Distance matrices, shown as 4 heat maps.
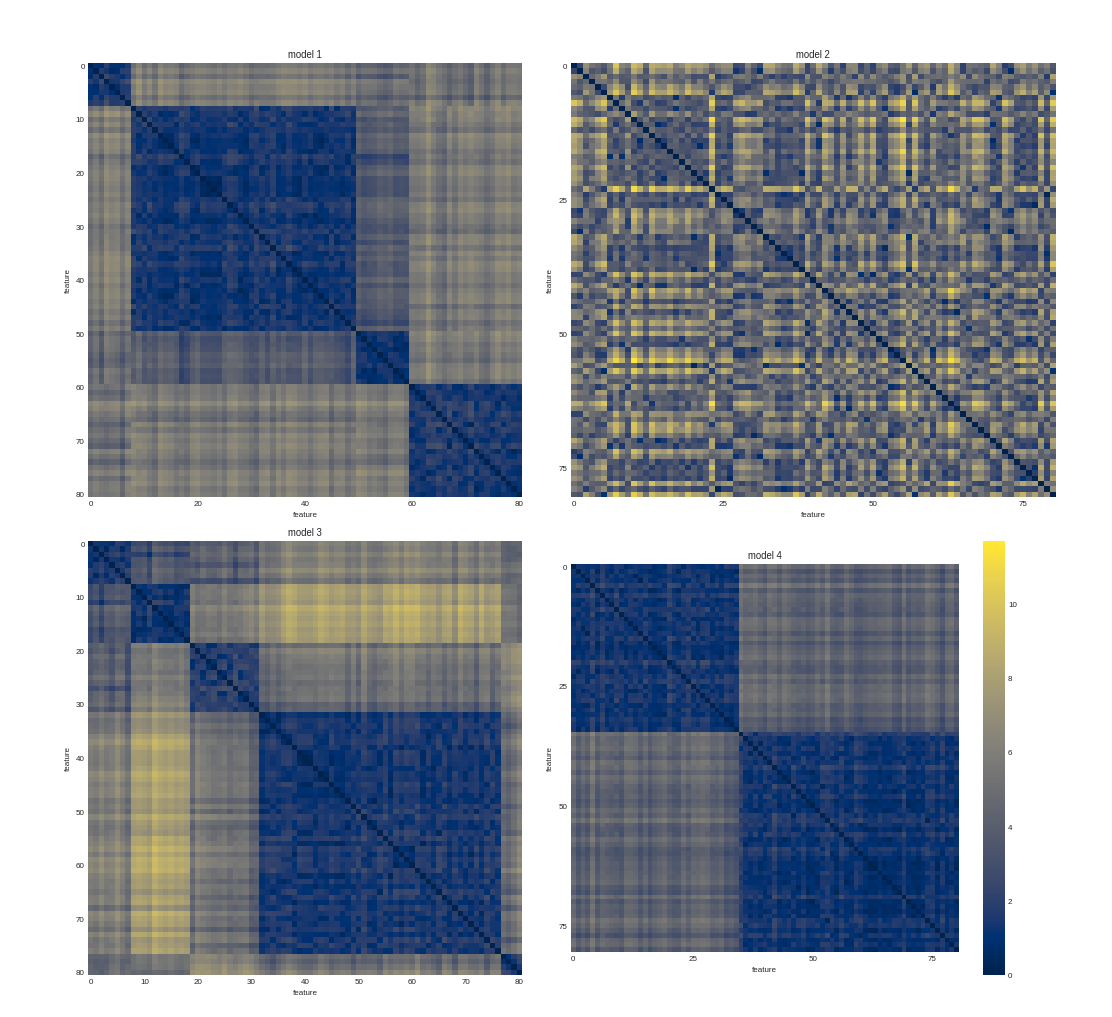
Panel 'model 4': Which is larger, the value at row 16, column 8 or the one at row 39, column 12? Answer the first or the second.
the second
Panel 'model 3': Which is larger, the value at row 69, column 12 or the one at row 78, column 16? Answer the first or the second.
the first
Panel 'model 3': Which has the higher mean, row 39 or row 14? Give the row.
14
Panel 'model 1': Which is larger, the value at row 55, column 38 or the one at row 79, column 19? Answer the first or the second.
the second
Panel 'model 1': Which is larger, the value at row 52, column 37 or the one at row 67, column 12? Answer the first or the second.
the second
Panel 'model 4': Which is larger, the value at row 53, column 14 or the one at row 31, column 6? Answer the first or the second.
the first
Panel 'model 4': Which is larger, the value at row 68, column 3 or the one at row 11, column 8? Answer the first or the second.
the first
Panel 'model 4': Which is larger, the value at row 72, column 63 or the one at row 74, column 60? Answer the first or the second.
the second
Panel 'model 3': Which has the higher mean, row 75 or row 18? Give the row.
18
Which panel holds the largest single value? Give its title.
model 2
